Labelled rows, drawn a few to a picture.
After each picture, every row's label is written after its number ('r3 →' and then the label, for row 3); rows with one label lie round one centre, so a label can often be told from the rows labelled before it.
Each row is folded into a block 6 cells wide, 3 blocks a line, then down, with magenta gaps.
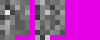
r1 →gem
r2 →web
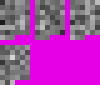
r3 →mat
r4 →gem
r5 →mat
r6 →web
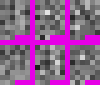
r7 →mat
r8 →web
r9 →gem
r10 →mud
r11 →mat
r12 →web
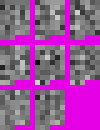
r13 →mud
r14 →mat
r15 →gem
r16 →mat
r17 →web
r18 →web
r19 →mud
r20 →mud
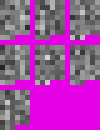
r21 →mat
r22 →gem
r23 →web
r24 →mat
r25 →web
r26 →mud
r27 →gem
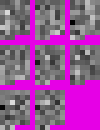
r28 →gem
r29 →mud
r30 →mat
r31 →mud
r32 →web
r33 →gem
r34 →web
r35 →web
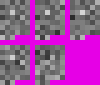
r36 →web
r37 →web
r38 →web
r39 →web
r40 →mud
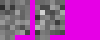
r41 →mud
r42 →gem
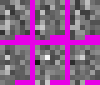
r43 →gem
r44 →gem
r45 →gem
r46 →gem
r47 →web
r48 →web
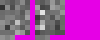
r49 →mud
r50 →gem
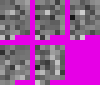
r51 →web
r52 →web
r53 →web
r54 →mud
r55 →mat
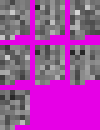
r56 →web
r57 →mud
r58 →gem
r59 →gem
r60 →mud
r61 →mud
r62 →mud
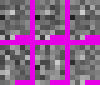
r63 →web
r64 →web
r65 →web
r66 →gem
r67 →mat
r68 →web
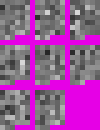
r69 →mud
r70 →web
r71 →gem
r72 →mat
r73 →mud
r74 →mud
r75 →mat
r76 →mud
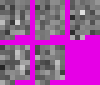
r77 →mud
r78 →mud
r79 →web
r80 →mat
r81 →mat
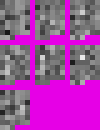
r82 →mat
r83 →mud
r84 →web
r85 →gem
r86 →gem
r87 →web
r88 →mat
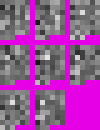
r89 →mud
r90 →mat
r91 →web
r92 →gem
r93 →web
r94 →gem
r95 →web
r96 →gem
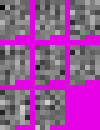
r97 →mud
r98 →mud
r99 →mat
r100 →mud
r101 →mat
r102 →mud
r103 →mat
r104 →web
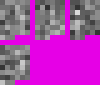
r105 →mat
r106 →mud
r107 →gem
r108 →mat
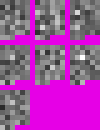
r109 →mud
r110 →mat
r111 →gem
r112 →web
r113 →mud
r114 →web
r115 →web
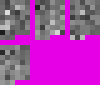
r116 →gem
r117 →mud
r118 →web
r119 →mud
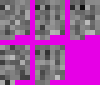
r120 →mud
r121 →mud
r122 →mud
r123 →web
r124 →mud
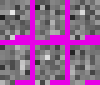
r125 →web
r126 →mud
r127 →web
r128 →mat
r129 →web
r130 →mud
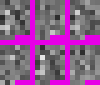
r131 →gem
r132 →mud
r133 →gem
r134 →web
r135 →gem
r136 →mud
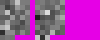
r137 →gem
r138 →web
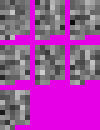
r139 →web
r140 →mat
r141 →mat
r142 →mat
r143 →gem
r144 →mat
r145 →mat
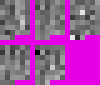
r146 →mat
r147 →mud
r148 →web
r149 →mud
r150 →mud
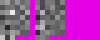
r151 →web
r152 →gem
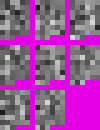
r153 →gem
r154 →mud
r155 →mat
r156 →gem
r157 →mat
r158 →web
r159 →mat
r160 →web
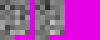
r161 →mud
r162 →mud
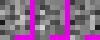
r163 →mat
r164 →gem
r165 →mat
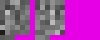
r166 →gem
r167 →mud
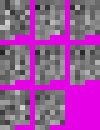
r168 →gem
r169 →mud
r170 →mud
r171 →mud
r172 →mud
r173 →mud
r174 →mat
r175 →mud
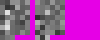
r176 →gem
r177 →web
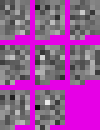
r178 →mud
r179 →mud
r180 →web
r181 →web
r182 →gem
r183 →mat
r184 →mud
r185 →web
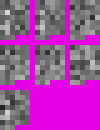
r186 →gem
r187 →gem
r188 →mud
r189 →mud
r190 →mud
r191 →mat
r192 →gem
